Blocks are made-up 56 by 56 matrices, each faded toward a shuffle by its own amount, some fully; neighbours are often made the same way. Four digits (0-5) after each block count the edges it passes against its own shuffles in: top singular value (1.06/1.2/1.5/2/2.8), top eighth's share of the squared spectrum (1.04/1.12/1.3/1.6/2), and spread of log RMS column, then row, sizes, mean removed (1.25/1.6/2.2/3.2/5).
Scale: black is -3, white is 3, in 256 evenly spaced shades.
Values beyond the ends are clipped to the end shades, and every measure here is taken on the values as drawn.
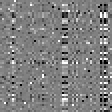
5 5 3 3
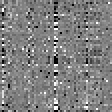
4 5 3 2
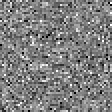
3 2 1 1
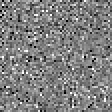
3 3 1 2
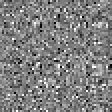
3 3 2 2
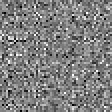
4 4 2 2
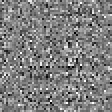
3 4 2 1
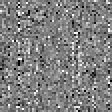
2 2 3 0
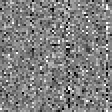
2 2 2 0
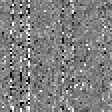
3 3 3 0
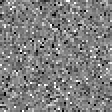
0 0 0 0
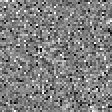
0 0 0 0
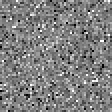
0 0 0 0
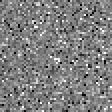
0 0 0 0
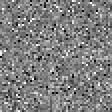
0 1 0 0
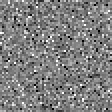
0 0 0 0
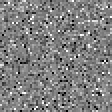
0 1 0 0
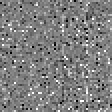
1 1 1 0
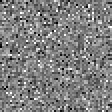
1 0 0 0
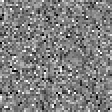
2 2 1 0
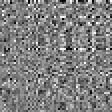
4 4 2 3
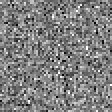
2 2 1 0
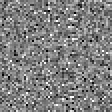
2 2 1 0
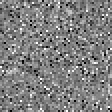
2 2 0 0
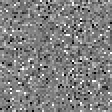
0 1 0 0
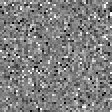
1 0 0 0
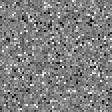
0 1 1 0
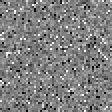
0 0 0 0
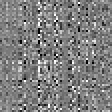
4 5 4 2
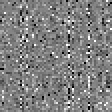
3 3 2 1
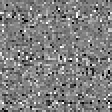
1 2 1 2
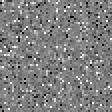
2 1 0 0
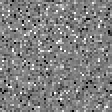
2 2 0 0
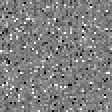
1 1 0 0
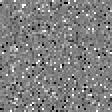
1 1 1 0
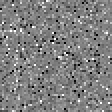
0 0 0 0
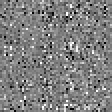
1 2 3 2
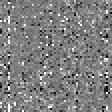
2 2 2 1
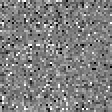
1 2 2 2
